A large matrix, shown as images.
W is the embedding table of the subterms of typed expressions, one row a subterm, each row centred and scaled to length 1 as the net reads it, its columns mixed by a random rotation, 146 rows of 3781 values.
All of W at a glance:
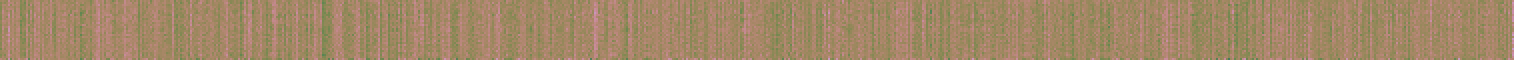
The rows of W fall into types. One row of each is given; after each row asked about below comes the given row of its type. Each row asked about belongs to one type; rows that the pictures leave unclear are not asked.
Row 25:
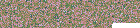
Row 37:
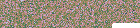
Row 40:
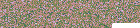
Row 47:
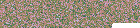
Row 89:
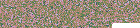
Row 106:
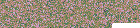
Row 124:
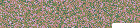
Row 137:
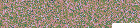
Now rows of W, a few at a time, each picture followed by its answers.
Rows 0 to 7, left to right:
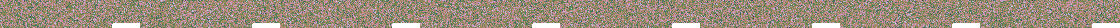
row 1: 37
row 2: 124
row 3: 25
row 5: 137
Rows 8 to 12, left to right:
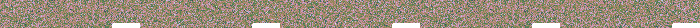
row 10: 40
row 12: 47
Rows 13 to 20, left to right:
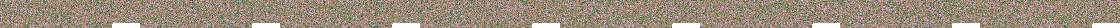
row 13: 25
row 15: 89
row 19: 124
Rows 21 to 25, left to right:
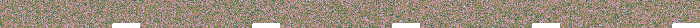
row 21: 137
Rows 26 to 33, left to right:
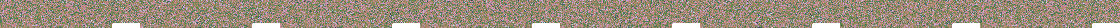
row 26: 137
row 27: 40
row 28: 40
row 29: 137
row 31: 40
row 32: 137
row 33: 137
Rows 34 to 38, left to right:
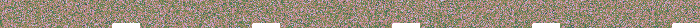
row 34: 137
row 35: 124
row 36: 106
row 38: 37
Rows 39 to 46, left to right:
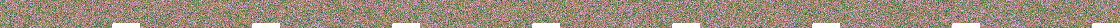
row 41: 47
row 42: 25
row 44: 25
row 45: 106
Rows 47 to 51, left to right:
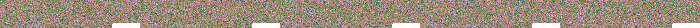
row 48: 25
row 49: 89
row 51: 124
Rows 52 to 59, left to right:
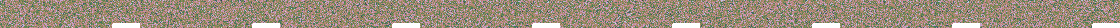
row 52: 124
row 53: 25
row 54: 89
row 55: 89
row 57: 37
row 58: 89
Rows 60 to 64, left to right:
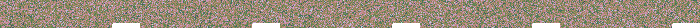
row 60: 37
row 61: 25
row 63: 124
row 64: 124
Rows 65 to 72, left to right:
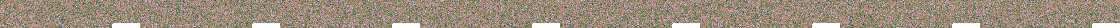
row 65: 47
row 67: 124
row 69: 37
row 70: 25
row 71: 37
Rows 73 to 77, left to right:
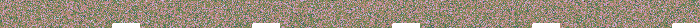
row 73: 137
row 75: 37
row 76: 37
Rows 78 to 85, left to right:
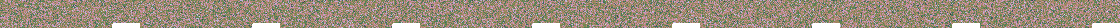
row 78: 25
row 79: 47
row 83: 124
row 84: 89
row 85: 137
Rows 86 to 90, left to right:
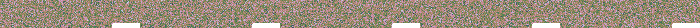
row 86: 89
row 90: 124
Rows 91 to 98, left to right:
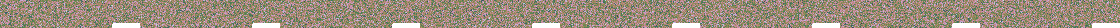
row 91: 25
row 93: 47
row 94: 137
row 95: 25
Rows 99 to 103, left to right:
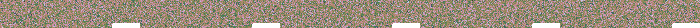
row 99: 40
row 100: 89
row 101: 89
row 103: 37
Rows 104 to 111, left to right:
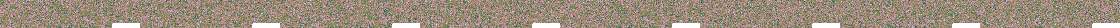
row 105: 25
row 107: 25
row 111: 47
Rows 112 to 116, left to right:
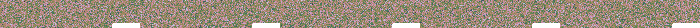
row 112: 40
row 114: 37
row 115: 137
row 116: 47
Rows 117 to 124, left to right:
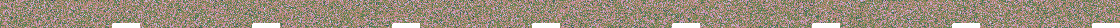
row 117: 137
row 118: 25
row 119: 89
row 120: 137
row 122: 106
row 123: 37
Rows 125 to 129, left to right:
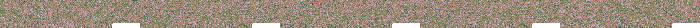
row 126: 40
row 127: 37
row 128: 40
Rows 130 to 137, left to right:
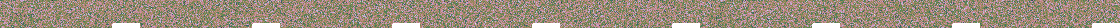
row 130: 37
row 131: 89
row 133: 40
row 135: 37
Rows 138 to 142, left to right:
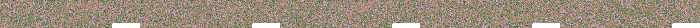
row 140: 40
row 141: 89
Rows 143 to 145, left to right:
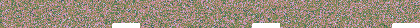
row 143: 137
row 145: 40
